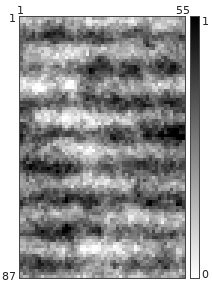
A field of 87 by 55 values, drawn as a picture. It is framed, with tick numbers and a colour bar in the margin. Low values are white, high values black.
Stripes: horizontal, repeating 8 times. Ninth with the highest average: middle right. Slope: none. Average level on the scale: 50%.
